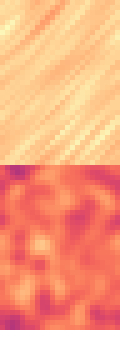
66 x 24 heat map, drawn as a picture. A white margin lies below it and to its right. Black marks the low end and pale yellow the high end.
The table splits into 2 rows of 1 panel. Panel 1,1: very high, slanting up to the right, faint in contrast. Panel 2,1: high, blotchy.
